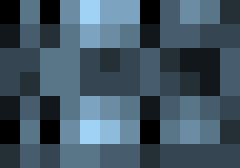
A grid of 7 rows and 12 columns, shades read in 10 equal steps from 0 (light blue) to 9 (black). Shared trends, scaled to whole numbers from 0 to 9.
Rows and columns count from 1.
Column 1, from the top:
9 8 6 6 8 9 7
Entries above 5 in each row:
4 5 8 8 4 4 7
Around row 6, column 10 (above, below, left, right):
4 6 4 4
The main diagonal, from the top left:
9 5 4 4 2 1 5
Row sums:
57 63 72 70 62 56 67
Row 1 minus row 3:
3 -2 5 -1 -6 -5 -4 4 -2 -5 -4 2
